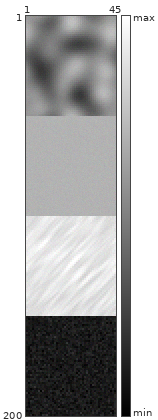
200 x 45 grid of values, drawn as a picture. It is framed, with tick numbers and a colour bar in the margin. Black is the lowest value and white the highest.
It is made of 4 by 1 panels. Panel 1,1: middling, smooth, strong in contrast. Panel 2,1: high, flat. Panel 3,1: very high, slanting up to the right, faint in contrast. Panel 4,1: very low, fine-grained, faint in contrast.
